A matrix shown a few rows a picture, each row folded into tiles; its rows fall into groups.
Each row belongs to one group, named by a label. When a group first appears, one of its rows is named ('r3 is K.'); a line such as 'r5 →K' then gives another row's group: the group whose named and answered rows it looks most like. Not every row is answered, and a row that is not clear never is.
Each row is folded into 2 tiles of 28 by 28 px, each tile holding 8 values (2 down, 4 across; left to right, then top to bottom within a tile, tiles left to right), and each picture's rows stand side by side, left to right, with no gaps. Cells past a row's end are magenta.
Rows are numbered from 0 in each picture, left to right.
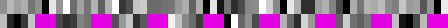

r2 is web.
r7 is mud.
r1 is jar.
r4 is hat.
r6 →hat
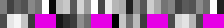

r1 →jar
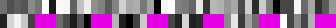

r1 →jar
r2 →mud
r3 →web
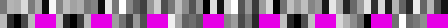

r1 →mud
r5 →mud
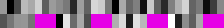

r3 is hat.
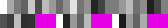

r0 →web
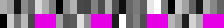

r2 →hat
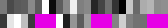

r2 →hat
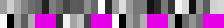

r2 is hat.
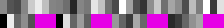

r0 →hat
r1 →hat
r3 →jar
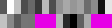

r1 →mud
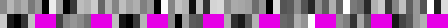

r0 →mud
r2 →mud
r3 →web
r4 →mud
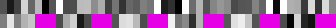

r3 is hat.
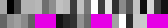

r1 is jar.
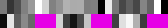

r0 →hat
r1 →mud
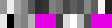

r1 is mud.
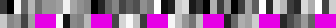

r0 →hat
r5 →jar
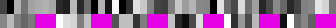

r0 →hat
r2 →web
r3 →mud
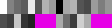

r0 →web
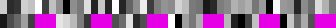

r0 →jar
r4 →mud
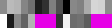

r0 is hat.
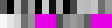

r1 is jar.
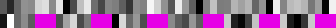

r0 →hat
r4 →mud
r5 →mud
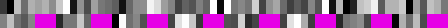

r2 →hat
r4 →web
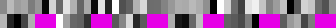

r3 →mud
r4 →jar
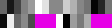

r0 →hat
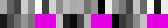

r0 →jar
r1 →mud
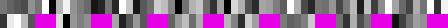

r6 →web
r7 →jar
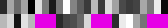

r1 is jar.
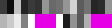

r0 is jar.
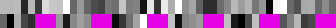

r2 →jar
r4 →mud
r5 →web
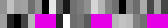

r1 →hat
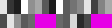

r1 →web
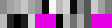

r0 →mud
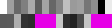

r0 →web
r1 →mud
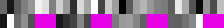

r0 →hat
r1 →jar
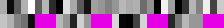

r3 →jar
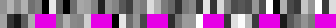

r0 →mud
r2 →hat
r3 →jar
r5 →jar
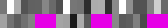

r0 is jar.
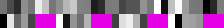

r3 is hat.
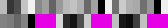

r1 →mud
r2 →mud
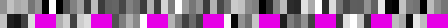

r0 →mud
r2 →jar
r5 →jar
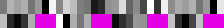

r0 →mud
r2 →jar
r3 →mud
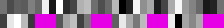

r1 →web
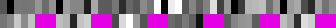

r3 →web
